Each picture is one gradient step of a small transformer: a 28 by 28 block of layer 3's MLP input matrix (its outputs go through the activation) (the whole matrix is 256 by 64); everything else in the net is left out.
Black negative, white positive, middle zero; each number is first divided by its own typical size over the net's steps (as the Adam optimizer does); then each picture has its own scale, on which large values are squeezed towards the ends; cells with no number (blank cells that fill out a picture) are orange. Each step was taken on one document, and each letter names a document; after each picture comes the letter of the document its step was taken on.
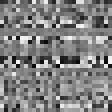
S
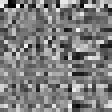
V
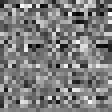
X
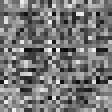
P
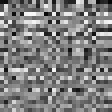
P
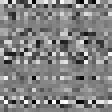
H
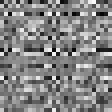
P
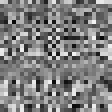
V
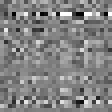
H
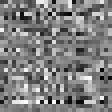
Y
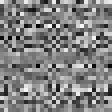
X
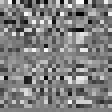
Y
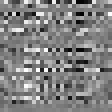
Y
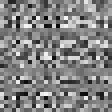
S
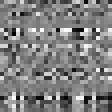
H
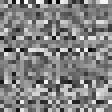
V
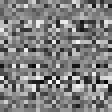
X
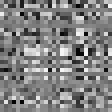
H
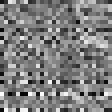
V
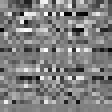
Y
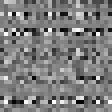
H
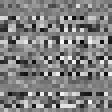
S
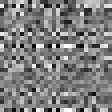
V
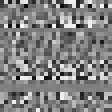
S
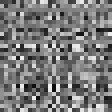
P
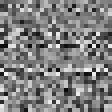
V
